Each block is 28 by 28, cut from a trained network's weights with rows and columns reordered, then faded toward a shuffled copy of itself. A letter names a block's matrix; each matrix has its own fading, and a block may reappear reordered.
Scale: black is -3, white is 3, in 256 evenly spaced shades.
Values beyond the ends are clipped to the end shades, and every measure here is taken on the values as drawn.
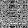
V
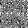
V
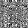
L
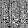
L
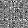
L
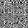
L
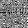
V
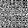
V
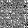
V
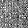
L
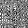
L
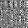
L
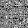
V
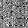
L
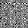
L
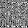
L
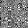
L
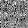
V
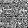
V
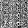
L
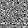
V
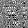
V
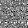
V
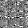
L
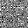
V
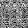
V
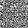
V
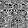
L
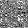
V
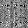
L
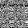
V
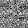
V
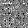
V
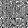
L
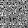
V
